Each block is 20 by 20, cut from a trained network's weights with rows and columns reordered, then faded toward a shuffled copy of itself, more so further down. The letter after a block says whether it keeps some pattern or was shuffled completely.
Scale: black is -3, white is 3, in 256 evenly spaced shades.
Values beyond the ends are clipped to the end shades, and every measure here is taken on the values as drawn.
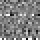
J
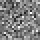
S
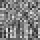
J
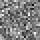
S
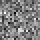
S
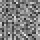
J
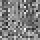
J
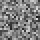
S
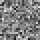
S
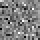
S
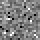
S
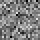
J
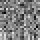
J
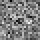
J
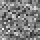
S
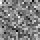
S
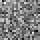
S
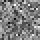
S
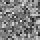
S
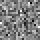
S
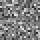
S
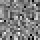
J
